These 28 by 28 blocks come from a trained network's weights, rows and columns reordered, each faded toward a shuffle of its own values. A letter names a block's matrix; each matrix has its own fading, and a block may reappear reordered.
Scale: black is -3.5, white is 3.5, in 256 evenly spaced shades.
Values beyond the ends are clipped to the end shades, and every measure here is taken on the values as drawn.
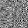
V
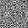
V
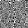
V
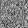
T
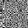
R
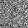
T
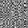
R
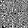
V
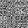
R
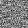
T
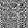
R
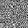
T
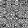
V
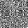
T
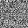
T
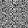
R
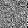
R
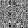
R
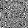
V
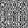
R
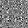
V
